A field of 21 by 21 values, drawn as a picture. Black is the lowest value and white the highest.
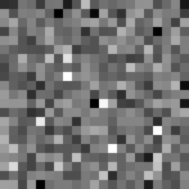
Odd rows or columns: none. Mirror symmetry: none. Stripes: none.
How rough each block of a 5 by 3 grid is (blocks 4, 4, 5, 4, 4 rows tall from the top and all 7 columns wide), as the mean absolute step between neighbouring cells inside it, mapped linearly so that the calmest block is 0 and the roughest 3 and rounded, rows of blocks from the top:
1 3 2 / 0 0 1 / 1 2 1 / 1 1 2 / 2 1 2
